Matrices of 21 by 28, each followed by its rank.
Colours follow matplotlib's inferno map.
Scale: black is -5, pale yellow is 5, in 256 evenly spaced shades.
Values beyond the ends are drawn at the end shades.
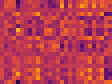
three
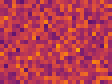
full rank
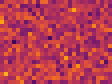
full rank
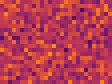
full rank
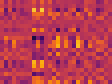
three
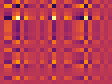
one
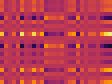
one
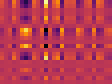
one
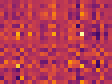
three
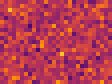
full rank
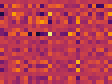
three
